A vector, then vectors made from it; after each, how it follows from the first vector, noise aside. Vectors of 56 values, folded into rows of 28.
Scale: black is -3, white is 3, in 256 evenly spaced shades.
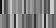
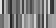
negated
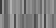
shrunk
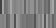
shrunk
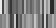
negated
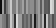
copied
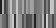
copied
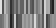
negated
